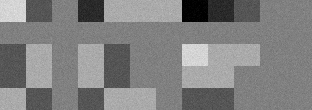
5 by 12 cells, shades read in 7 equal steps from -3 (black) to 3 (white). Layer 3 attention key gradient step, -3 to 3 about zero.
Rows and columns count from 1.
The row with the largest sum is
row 3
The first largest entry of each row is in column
1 1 8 2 1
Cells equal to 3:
0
